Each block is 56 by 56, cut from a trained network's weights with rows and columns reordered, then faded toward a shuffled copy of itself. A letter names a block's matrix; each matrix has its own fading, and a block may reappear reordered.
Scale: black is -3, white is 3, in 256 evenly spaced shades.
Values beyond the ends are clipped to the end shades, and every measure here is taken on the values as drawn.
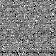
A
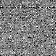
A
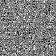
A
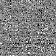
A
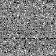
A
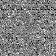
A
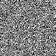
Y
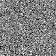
Y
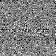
A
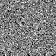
Y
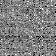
A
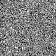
Y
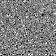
Y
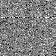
Y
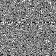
Y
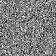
Y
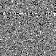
Y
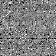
A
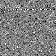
Y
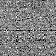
A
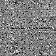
A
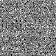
A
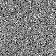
Y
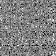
A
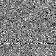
Y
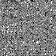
A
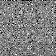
A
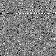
Y
